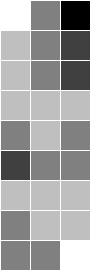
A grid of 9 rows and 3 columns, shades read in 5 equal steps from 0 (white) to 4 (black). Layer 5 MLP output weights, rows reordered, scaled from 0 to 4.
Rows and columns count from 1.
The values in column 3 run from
0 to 4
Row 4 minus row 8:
-1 0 0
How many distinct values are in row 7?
1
